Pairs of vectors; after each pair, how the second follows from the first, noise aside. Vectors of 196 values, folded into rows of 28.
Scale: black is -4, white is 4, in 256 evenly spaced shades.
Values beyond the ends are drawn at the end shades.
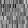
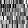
scaled up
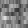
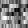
scaled up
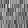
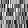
scaled up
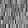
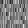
shuffled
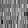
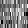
scaled up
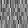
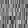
shuffled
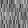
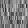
shuffled
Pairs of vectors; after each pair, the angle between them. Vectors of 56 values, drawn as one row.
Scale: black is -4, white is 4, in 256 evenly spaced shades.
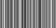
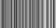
orthogonal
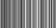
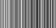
nearly opposite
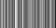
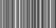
partly aligned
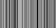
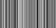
nearly parallel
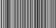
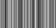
orthogonal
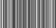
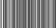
nearly parallel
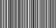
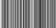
partly opposed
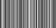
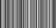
nearly parallel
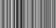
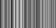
nearly opposite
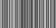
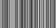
nearly parallel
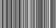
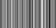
partly opposed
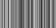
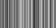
nearly opposite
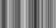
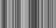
nearly parallel
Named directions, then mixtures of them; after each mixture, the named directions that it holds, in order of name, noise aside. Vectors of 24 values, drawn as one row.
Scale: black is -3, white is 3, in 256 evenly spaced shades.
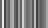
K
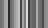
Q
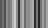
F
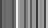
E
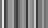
K, Q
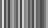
K, Q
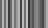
K, Q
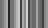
Q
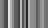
Q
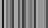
K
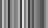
K, Q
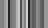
Q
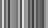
K, Q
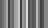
Q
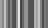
F, Q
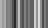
F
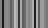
F, K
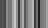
F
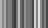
F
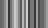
F, Q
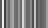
K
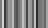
K, Q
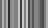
K, Q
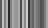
K, Q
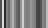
F, K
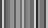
E, K
